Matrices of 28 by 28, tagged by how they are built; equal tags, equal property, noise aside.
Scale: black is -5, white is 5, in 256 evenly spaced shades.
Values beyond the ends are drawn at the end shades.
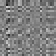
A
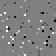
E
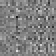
A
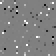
E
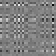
A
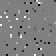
E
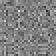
A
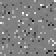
E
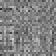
A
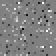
E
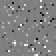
E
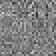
A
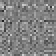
A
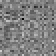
A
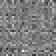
A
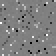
E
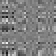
A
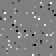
E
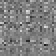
A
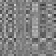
A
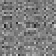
A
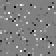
E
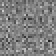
A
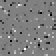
E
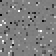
E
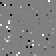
E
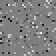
E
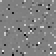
E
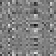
A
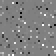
E
